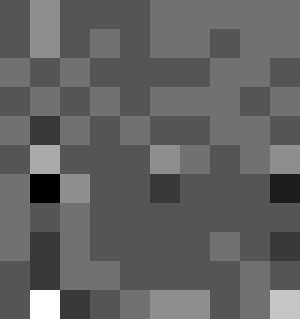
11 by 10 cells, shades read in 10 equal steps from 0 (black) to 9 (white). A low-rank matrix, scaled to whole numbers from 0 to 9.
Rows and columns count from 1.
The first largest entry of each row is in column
2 2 1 2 1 2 3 1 1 3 2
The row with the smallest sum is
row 7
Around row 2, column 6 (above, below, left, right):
4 3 3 4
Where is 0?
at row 7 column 2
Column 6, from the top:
4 4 3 4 3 5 2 3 3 3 5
